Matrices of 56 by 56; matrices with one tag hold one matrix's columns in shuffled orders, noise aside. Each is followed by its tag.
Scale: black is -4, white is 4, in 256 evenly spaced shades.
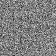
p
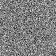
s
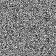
p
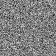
p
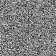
p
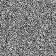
p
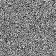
p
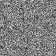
p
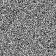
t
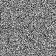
p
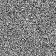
t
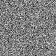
p
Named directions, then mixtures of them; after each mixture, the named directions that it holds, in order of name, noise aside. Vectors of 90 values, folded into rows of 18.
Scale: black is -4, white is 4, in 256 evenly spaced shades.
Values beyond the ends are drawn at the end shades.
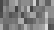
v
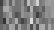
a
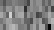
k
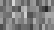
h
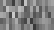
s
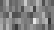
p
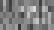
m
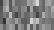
a, p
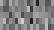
a, v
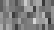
p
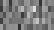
m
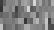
p, v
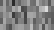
h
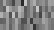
s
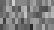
a, h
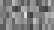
h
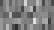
p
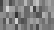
a, p, s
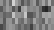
h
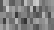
a, p, s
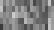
h, p, v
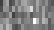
m, p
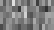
h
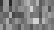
a, m, p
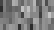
h, m, v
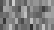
a, h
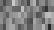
h, k, v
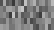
s, v
